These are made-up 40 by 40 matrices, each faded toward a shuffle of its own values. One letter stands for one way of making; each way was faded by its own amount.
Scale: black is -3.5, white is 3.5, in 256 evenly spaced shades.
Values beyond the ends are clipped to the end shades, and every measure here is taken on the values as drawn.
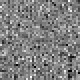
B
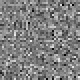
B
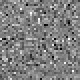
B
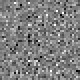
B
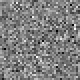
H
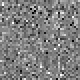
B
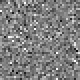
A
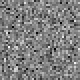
A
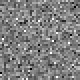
A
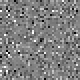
B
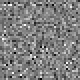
B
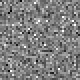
A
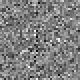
H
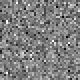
A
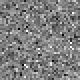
A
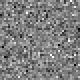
A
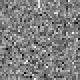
A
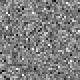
A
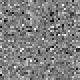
B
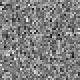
H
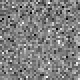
A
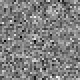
H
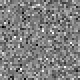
A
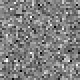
A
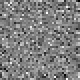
B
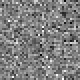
H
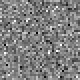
A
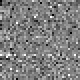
B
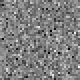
A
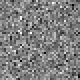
H
